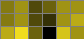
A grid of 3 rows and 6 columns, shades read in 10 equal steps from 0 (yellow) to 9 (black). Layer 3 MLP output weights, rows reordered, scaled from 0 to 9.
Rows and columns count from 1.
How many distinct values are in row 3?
6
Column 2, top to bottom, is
3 3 0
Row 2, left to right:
4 3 6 7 3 2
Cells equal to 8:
0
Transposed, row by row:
4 4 2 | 3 3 0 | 6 6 5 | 5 7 9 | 3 3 1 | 3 2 3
